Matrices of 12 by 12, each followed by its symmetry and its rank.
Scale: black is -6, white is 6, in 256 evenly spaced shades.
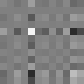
symmetric, rank one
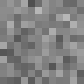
neither, full rank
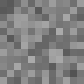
symmetric, full rank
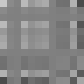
symmetric, rank one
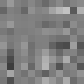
antisymmetric, rank two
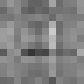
antisymmetric, rank two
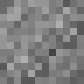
symmetric, full rank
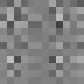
neither, rank two
